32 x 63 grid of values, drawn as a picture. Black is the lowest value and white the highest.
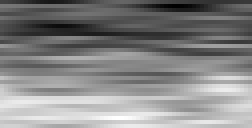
On average the colour sits 50% of the way up the scale. There is an overall slope up to the bottom. Streaks run across, left to right.
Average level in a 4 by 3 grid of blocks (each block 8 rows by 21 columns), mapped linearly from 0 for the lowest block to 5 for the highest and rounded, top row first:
0 0 0 | 1 1 1 | 3 2 3 | 5 5 4
